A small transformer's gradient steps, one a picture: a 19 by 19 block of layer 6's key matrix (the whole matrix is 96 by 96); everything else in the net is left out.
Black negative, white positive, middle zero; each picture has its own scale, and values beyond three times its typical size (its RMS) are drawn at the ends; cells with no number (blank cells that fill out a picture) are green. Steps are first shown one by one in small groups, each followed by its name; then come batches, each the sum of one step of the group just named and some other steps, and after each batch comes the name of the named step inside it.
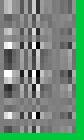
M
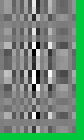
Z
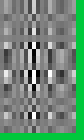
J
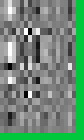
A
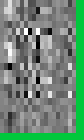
A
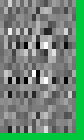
M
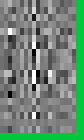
Z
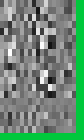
A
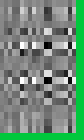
J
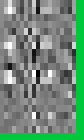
A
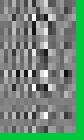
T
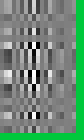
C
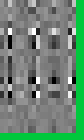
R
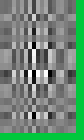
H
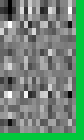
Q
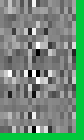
C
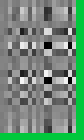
Q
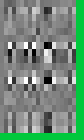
Q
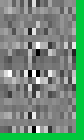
C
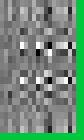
R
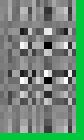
R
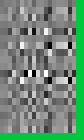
H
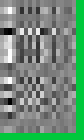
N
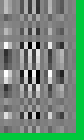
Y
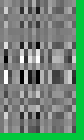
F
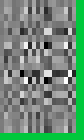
F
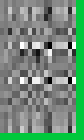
N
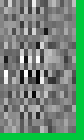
F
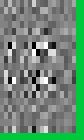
F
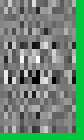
F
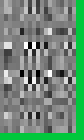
Y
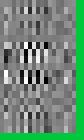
F
